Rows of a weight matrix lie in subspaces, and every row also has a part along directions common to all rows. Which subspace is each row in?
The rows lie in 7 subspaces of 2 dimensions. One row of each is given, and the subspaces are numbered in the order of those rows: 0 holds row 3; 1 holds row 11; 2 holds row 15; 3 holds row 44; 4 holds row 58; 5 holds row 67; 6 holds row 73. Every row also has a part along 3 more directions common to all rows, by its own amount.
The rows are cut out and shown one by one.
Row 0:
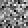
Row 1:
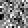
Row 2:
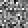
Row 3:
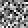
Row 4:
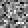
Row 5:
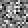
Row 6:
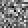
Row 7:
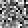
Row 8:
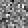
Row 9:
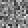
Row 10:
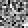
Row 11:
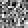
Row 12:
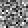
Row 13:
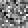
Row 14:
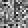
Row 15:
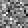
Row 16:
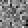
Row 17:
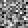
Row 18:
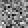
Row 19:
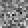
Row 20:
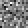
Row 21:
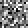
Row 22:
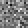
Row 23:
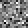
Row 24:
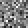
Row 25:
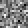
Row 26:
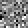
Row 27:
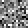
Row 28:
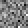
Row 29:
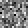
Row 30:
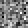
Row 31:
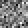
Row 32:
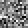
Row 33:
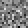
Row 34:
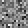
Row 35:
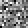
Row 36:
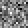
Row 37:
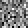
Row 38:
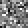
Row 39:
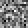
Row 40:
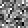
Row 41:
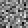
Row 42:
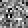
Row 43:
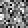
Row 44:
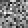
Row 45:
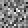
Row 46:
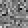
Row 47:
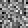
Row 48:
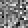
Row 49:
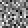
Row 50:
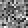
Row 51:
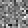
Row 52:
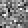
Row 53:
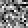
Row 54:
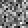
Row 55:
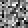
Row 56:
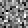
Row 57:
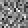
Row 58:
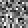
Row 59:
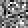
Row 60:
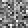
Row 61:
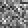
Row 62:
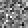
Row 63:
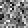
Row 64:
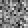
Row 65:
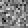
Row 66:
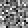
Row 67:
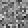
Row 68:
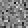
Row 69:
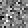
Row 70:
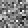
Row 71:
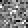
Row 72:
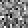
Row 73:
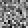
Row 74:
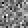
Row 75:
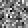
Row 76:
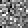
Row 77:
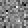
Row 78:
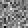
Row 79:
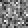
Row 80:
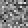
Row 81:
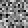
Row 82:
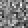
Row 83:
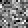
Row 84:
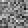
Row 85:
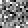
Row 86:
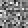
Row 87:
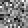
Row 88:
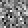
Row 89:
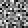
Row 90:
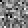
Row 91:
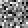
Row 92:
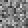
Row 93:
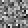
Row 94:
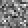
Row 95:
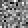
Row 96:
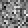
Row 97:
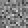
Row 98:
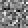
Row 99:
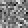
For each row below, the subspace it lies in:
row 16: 1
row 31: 3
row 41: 6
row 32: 5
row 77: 6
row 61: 0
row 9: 5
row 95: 3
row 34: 5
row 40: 4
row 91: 3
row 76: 2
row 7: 1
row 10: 1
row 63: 4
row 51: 5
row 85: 3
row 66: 6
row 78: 5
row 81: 3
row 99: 1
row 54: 3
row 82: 1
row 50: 5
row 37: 6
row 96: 2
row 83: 2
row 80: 0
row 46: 2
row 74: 3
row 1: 4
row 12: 6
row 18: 6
